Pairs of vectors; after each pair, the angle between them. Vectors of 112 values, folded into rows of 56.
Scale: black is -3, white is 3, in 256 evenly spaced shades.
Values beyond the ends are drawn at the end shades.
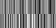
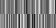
nearly opposite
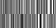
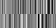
nearly opposite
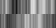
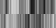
nearly opposite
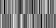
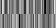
orthogonal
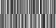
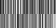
orthogonal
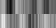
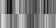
nearly parallel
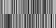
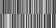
nearly opposite
